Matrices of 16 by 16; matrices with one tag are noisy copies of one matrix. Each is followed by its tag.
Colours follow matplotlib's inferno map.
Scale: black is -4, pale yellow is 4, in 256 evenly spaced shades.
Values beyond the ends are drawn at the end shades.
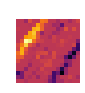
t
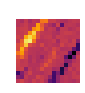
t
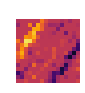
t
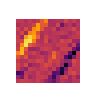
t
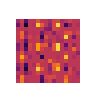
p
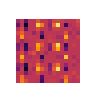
p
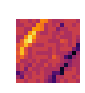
t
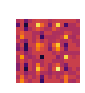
p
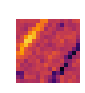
t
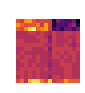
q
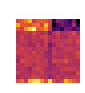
q
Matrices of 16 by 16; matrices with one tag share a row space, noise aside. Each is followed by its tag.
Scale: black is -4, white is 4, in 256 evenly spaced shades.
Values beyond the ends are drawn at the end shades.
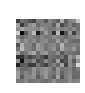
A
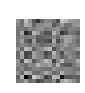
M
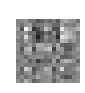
M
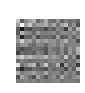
A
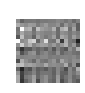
A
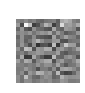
M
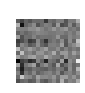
A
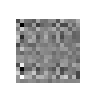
A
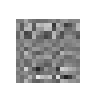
M
